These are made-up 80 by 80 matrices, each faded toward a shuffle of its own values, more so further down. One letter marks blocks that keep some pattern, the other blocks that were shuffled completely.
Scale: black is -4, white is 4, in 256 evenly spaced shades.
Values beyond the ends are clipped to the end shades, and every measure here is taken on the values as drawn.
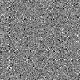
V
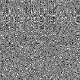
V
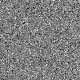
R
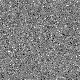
R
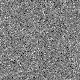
R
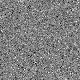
R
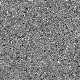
R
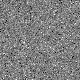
R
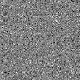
V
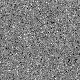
R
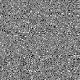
V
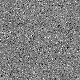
R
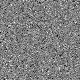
R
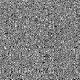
V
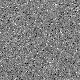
R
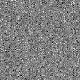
V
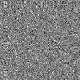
V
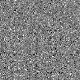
V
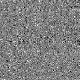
V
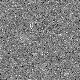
R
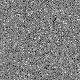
R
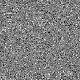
V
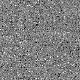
V
